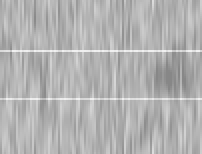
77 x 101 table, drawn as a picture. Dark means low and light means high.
Slope: none. Odd lines: rows 26 and 50. Ninth with the lowest average: middle right. Dips: one, in the middle right. Average level on the scale: 70%. Mirror symmetry: none.
